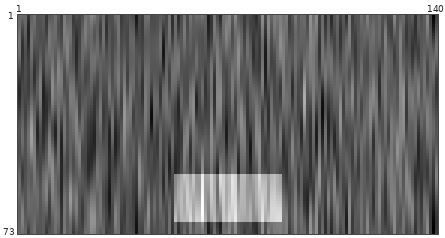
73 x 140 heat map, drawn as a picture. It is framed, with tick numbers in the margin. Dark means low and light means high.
Grain: streaks running down. Histogram: skewed, a long tail of high values. Ninth with the highest average: bottom middle. Odd patch: higher, in the bottom middle.
